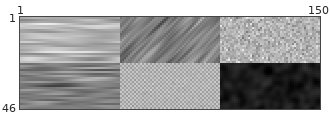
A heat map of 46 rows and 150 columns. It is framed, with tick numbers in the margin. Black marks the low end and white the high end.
It is made of 2 by 3 panels. Panel 1,1: high, streaked across. Panel 1,2: middling, slanting up to the right. Panel 1,3: high, fine-grained. Panel 2,1: middling, streaked across. Panel 2,2: high, checkered. Panel 2,3: very low, blotchy, faint in contrast.
